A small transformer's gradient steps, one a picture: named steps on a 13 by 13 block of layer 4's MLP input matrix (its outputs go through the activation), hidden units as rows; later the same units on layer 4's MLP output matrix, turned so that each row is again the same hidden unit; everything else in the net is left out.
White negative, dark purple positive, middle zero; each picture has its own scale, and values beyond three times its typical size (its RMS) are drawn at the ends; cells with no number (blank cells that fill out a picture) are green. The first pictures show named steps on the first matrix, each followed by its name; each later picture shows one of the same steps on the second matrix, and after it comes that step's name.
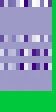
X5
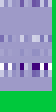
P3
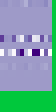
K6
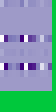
P3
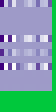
X5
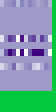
K6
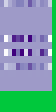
K6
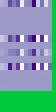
X5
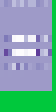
K6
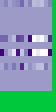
K6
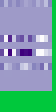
K6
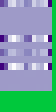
X5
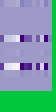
P3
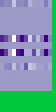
K6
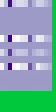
X5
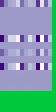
X5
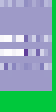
K6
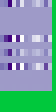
X5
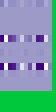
P3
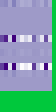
P3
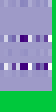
P3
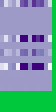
X5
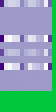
X5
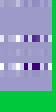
P3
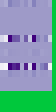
P3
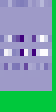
K6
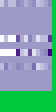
K6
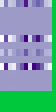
X5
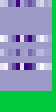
X5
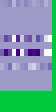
K6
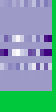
K6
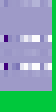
P3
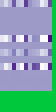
X5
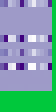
X5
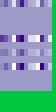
X5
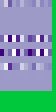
K6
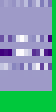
K6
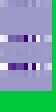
P3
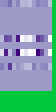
K6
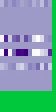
K6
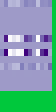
K6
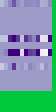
K6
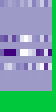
K6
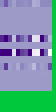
K6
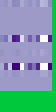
P3
